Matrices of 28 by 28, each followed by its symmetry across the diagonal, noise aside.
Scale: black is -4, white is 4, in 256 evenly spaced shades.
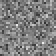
neither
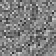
symmetric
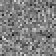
neither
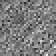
symmetric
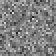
symmetric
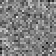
symmetric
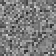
symmetric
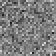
symmetric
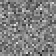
neither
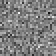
neither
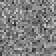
neither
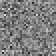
neither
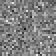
neither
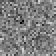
symmetric
